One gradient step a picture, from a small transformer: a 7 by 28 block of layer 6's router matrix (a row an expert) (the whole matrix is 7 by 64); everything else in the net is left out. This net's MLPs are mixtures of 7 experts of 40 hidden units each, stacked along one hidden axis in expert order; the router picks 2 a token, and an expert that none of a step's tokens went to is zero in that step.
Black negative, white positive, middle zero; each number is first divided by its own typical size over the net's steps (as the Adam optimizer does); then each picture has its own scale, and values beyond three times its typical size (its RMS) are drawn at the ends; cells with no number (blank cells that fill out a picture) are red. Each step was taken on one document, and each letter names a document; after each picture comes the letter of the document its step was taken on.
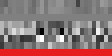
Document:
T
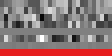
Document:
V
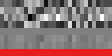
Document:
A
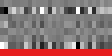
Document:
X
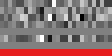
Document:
V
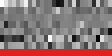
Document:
T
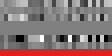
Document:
V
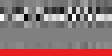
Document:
A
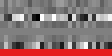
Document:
A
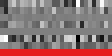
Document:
X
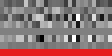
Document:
V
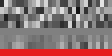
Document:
A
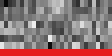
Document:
T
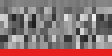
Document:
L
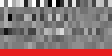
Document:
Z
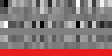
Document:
X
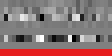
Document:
V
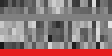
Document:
T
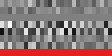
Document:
Z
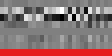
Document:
A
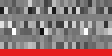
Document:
Z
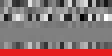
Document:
A
